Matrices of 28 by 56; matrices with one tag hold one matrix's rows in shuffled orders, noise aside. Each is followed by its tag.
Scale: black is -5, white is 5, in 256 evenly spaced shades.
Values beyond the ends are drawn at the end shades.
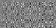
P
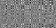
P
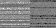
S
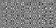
P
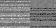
S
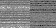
S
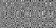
P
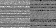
S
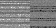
S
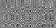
P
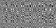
P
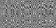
P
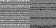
S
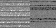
S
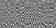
P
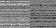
S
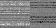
S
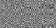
P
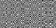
P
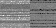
S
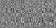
P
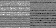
S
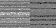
S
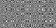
P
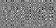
P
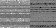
S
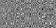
P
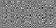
P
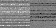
S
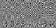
P
